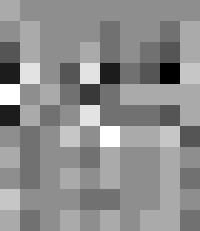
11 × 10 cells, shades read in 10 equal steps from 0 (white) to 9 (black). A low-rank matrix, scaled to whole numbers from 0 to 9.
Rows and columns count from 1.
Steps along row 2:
down up same same up down same up down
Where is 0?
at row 5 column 1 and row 7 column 6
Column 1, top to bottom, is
3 4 6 8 0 8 4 3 4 2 3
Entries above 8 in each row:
0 0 0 1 0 0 0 0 0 0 0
